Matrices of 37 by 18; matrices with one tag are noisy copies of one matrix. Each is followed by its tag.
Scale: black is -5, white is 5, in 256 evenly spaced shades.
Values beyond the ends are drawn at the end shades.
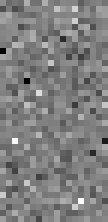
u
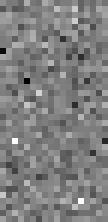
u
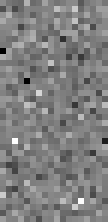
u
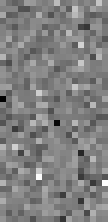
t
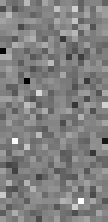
u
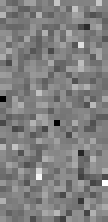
t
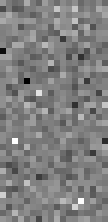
u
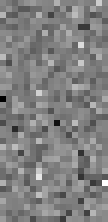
t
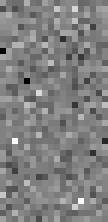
u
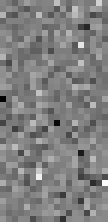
t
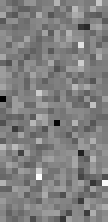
t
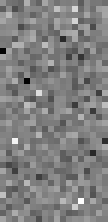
u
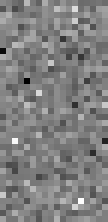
u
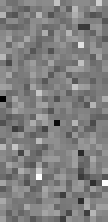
t
